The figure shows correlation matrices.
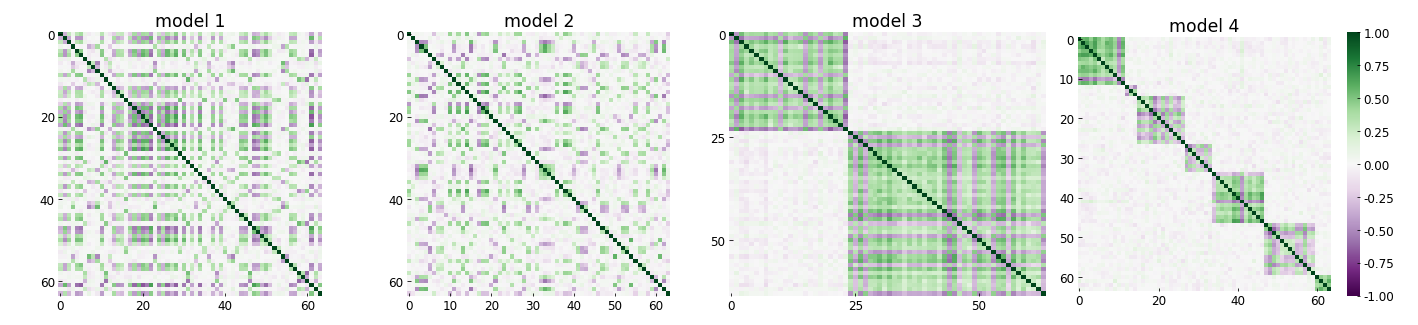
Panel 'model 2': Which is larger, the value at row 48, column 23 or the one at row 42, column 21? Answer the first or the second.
the first
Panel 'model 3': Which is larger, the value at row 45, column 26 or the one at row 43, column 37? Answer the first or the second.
the first
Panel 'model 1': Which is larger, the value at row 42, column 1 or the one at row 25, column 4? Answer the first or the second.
the first
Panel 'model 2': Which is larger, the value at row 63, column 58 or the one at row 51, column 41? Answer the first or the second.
the second
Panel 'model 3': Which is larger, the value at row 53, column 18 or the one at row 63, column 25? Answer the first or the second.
the second
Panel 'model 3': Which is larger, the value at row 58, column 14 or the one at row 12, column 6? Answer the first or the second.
the second
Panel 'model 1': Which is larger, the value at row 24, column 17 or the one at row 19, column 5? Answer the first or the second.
the first
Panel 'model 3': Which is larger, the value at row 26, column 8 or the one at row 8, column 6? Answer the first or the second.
the second
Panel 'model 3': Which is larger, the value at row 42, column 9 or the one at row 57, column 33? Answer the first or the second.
the second
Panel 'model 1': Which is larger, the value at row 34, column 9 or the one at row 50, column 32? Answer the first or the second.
the second
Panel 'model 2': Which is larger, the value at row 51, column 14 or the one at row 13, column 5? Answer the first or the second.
the first
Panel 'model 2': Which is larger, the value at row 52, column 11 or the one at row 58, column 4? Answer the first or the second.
the first
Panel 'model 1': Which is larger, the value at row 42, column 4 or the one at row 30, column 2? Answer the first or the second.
the second
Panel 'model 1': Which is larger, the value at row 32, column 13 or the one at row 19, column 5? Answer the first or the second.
the first
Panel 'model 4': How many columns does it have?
64
